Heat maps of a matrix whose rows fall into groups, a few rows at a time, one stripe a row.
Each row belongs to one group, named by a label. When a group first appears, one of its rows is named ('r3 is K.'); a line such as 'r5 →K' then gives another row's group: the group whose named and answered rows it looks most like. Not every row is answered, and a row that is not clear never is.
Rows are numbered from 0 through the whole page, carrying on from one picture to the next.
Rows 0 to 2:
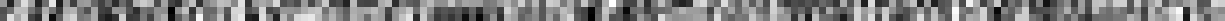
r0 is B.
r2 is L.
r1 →L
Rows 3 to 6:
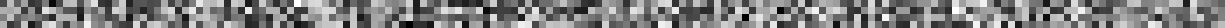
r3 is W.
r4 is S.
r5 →W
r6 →B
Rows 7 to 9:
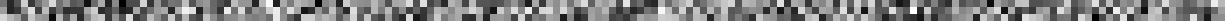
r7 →L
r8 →B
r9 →S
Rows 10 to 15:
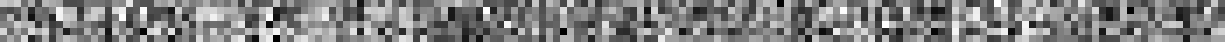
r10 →S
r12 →W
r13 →L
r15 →L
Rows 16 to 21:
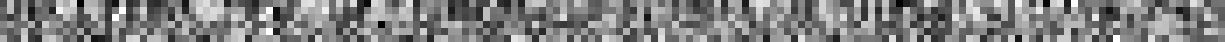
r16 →W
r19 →S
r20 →L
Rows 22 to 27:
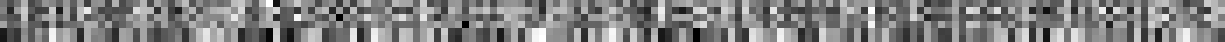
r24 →L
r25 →B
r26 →W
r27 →W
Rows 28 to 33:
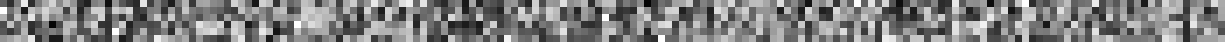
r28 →L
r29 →S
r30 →S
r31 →W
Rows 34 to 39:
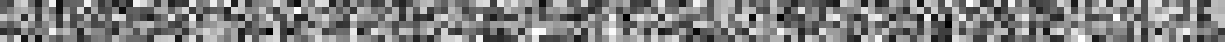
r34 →B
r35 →L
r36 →S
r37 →B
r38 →W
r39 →S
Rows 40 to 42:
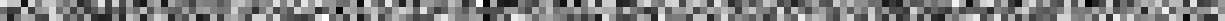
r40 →S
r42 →B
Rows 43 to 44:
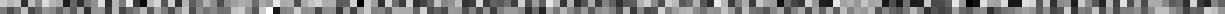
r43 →S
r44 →L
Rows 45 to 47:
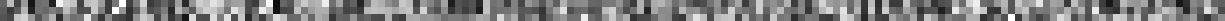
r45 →W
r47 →B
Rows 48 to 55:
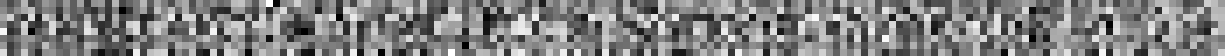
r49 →L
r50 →S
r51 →B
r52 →B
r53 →W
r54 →B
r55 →B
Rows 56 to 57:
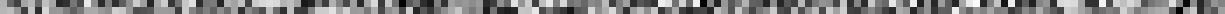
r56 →B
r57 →S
